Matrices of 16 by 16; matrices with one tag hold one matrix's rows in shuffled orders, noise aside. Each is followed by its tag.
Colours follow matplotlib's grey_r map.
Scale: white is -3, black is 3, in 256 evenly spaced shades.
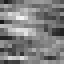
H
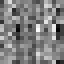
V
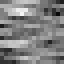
H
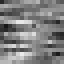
H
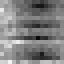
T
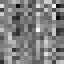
V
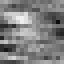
H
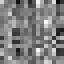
V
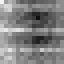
T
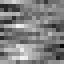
H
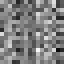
V
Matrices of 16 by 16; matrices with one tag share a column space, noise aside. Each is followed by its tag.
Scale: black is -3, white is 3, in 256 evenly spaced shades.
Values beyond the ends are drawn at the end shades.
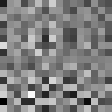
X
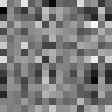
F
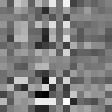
X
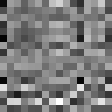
X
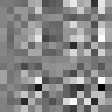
X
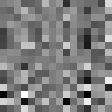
X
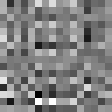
X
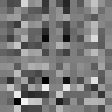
X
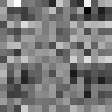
F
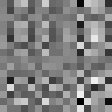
X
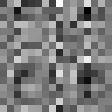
F
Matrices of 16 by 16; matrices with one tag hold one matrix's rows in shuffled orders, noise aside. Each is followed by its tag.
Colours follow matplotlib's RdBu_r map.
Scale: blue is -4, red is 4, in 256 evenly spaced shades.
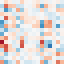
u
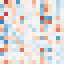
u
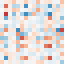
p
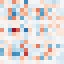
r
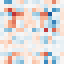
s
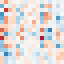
u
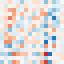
s
